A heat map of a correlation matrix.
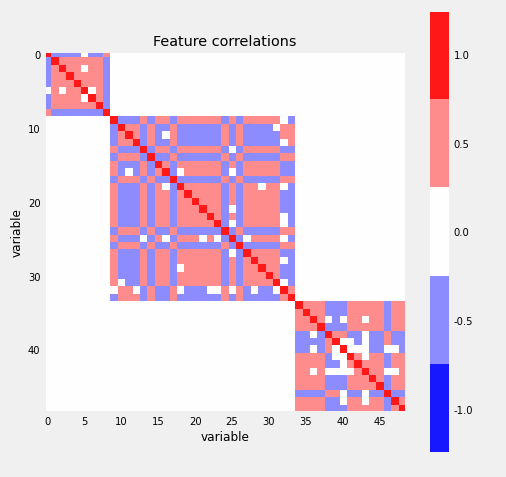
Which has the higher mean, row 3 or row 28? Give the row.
28
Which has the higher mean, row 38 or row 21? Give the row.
21
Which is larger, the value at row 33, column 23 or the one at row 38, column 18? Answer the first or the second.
the second
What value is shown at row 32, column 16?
-0.5
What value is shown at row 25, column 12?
-0.5
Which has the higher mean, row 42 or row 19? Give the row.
42
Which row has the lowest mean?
12
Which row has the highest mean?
31
